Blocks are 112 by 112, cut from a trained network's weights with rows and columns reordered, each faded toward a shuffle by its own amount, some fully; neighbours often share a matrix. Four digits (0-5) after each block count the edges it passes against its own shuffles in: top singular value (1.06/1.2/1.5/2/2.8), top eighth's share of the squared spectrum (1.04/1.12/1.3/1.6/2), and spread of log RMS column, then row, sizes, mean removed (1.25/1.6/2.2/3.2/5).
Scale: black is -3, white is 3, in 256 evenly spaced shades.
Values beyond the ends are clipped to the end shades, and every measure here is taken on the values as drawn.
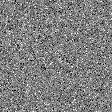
0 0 0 0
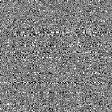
4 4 2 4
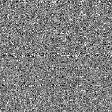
3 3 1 3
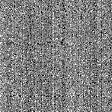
3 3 1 2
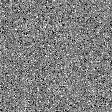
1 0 0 0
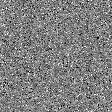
0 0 0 0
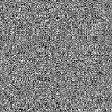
4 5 2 3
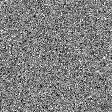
0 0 0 0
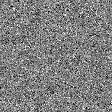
0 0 0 0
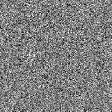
3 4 1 2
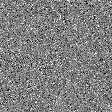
0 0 0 0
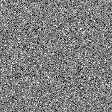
2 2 0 1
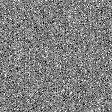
1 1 0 0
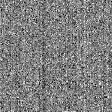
3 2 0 2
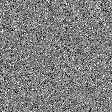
1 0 0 0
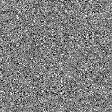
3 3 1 2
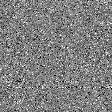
2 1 0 1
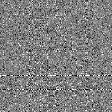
4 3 3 2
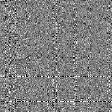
4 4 4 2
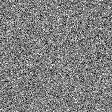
1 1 0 0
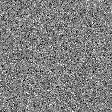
2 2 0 0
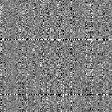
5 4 4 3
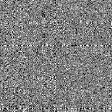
4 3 3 2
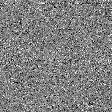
2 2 0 1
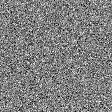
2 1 0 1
